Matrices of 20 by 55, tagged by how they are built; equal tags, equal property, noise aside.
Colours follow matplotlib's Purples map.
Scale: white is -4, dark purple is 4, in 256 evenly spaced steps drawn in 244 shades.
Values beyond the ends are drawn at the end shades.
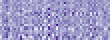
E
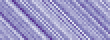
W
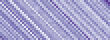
W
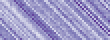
W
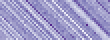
W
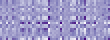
E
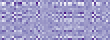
E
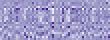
E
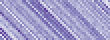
W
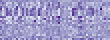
E
